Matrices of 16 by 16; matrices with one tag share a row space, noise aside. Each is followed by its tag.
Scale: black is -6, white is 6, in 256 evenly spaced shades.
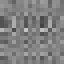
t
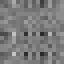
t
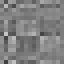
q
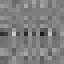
t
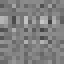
t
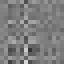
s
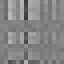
s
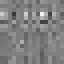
t
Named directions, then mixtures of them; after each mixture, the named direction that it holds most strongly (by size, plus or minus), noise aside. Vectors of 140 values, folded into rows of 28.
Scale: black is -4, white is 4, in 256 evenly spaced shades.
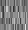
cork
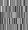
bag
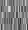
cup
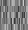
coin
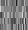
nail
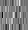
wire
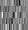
wire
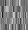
wire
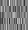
bag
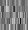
cork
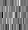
wire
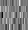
wire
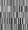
cup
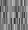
coin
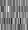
cup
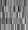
cork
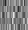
coin
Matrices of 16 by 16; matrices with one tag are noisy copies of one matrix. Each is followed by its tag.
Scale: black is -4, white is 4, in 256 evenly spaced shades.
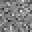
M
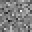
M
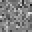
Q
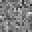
Q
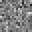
Q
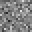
M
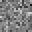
Q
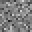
M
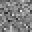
M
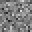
M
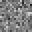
Q
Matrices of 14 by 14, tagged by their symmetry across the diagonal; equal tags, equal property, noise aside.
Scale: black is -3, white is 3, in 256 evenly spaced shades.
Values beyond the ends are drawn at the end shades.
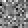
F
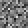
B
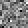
F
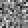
F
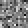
F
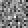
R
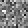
R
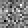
F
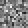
B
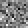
R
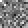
B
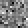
F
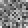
B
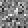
R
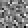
F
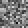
R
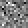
F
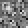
B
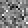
R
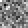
B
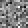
R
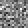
R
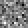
F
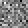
R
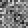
B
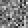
R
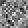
B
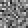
B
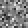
F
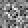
B
